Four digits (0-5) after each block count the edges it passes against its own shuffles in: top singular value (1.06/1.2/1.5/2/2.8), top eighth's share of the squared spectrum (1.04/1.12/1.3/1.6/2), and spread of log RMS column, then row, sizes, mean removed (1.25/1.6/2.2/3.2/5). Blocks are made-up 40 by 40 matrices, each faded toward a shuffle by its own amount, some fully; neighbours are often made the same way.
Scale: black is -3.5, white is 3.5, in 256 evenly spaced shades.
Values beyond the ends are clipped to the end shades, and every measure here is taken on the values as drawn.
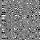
4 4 2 2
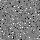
0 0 0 0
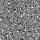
0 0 0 0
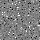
1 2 0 0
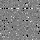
3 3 1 1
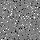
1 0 0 0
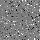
0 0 0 0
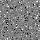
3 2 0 0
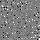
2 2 0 0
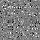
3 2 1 1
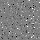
2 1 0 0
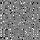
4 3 2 2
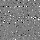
2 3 0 2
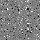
3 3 1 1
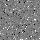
0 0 0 0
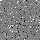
2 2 0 0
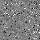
2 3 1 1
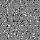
2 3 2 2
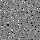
0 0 0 0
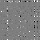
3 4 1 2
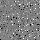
2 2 0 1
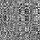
4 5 3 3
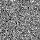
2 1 0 0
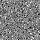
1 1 0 0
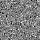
2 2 0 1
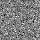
2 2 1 0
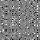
3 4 2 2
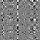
4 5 3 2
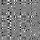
4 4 2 2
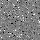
1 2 0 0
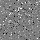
2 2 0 0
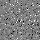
2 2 1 1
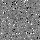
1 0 0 0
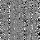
2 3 3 0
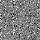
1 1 2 0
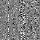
1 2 3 0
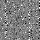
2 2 2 0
